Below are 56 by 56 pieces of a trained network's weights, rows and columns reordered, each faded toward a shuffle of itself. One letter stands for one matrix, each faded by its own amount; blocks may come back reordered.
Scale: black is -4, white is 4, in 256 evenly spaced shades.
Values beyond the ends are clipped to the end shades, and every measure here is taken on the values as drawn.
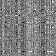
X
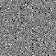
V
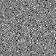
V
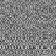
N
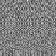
N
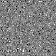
V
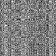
X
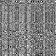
X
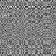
N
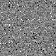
V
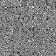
V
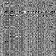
X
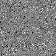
V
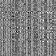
X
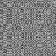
N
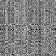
X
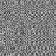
N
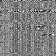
X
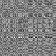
N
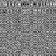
N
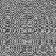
N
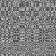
N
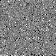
V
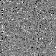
V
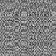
N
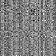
X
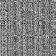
X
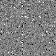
V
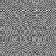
N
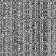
X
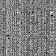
X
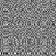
N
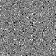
V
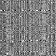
X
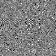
V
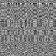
N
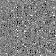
V
